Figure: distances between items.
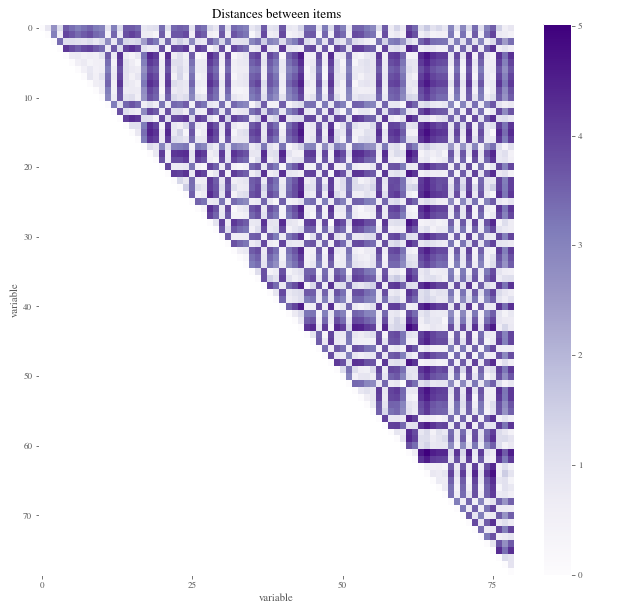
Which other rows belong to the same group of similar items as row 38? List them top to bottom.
0, 1, 3, 11, 13, 17, 18, 19, 21, 25, 28, 29, 31, 35, 36, 39, 41, 42, 43, 46, 48, 51, 56, 58, 59, 60, 63, 64, 65, 66, 67, 69, 71, 73, 76, 77, 78
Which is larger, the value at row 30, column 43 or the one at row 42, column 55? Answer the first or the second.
the first
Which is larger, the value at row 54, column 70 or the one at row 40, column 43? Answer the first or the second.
the second
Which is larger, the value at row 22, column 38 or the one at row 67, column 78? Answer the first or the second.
the first
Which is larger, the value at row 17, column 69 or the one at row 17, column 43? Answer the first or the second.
the second
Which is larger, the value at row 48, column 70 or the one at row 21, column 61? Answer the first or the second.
the second
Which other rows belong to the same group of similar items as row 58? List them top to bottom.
0, 1, 3, 11, 13, 17, 18, 19, 21, 25, 28, 29, 31, 35, 36, 38, 39, 41, 42, 43, 46, 48, 51, 56, 59, 60, 63, 64, 65, 66, 67, 69, 71, 73, 76, 77, 78
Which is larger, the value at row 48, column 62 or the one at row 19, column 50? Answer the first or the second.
the first
